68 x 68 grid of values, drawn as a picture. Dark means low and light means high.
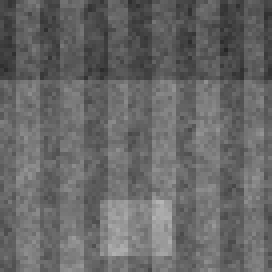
An odd patch, higher than its surroundings, sits in the bottom middle. Stripes running up and down repeat 6 times from left to right. The bottom part is higher, past a seam about 30% of the way down. The bottom middle is the ninth with the highest average.
